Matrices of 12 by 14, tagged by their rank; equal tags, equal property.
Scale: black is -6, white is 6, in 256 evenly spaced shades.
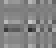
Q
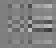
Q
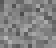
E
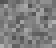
E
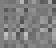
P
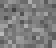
E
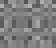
P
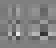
Q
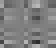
Q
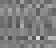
P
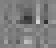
P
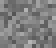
E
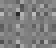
P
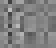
P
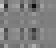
Q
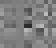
P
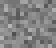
E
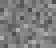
E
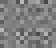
P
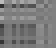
Q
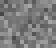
E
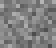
E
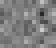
P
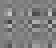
Q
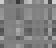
Q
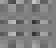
Q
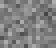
E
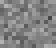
E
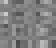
P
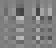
Q
